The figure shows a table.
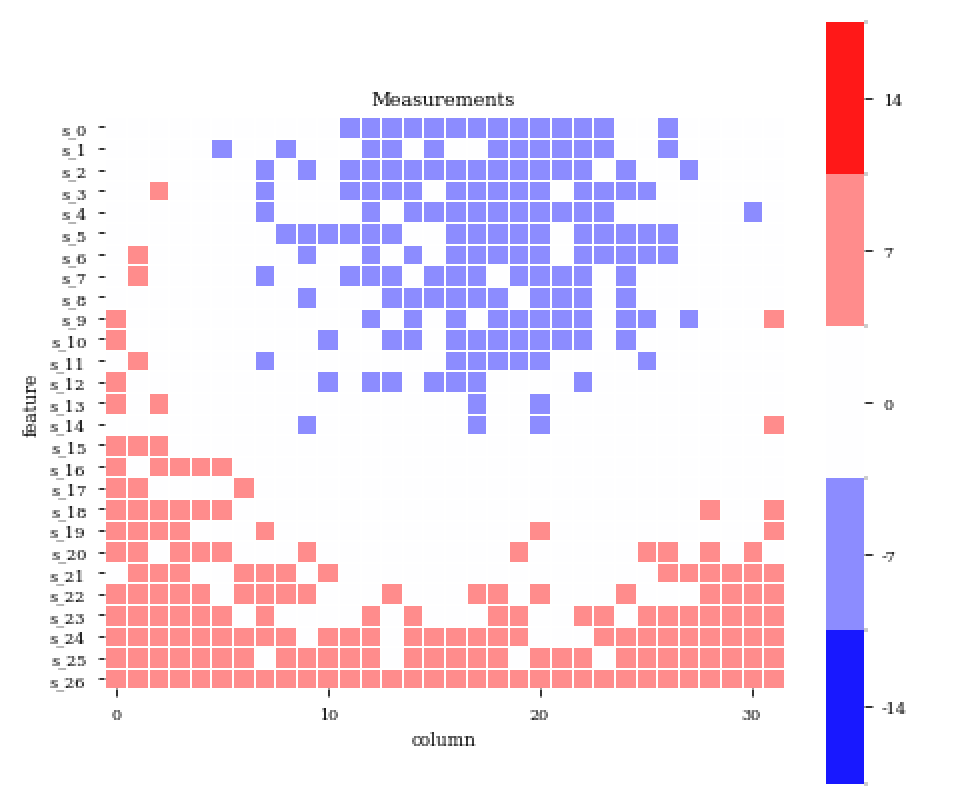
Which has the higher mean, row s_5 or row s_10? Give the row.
s_10
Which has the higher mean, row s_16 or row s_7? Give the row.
s_16
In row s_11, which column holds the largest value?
1
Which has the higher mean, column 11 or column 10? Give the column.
10
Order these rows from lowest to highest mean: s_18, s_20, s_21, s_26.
s_18, s_20, s_21, s_26
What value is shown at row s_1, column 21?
-7
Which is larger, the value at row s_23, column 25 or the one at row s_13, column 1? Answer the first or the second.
the first
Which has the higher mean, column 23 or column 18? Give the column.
23
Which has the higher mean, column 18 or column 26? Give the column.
26
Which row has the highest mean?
s_26
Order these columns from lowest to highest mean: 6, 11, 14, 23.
14, 23, 11, 6
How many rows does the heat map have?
27
